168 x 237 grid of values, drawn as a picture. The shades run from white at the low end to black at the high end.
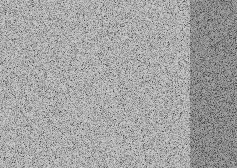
Mirror symmetry: none. Seam: vertical, 80% of the way across, the right part higher. Stripes: none.
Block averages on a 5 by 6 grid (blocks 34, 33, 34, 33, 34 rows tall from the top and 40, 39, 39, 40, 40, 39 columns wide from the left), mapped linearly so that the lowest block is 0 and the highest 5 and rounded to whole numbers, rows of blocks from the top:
000015
000015
000015
000015
000015
